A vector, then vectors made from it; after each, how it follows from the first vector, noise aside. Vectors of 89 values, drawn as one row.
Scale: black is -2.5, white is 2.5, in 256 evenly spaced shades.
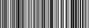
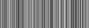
shrunk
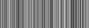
shrunk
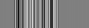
partly zeroed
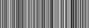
shrunk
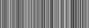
shrunk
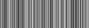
shrunk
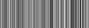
shrunk
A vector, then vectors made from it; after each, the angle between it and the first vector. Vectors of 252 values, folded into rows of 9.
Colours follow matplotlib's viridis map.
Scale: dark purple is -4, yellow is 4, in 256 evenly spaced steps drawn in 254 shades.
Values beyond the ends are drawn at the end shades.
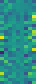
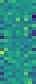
nearly opposite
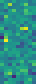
partly opposed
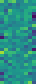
nearly opposite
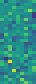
partly opposed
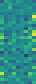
nearly parallel
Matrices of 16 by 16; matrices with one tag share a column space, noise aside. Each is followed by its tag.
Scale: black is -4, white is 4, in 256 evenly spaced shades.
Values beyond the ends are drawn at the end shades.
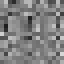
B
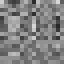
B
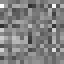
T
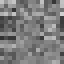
B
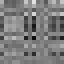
B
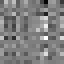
B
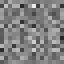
T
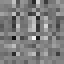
B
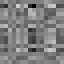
T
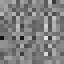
B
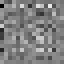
T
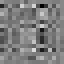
T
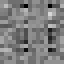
T
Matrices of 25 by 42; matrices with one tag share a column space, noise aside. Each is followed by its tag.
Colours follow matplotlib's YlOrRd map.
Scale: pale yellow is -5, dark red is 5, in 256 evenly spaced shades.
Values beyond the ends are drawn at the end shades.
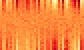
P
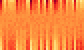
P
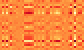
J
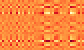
J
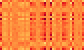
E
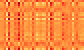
E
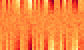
P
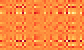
J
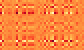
J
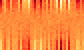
P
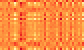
E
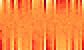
P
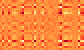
J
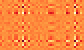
J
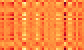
E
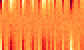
P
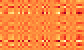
J
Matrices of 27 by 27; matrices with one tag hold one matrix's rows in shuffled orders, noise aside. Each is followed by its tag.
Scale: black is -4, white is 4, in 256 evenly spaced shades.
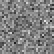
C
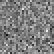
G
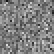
G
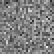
G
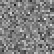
C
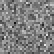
C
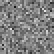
C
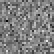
G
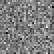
G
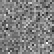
G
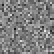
C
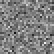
C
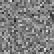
C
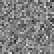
C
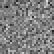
G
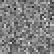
C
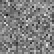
G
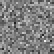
C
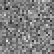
G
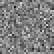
C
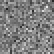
G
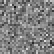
C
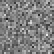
G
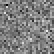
G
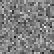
C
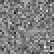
C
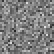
C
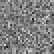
G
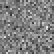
G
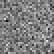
G
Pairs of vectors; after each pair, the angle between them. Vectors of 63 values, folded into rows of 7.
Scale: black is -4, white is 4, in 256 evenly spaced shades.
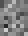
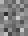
partly opposed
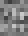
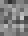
nearly parallel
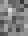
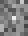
partly opposed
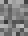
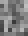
orthogonal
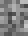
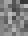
nearly opposite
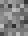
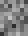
nearly parallel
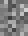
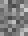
nearly parallel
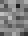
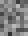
partly opposed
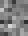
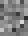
orthogonal
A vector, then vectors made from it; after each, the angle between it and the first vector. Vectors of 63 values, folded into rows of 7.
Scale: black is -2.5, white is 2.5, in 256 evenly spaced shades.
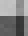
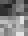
nearly opposite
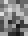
partly aligned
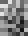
partly aligned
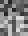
partly opposed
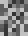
orthogonal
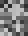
orthogonal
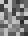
orthogonal
